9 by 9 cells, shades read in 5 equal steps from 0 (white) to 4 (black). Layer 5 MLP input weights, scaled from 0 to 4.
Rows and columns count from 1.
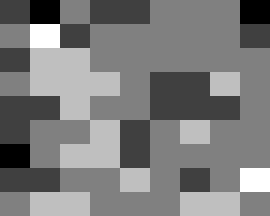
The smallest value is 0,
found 2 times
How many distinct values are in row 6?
3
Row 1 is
3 4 2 3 3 2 2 2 4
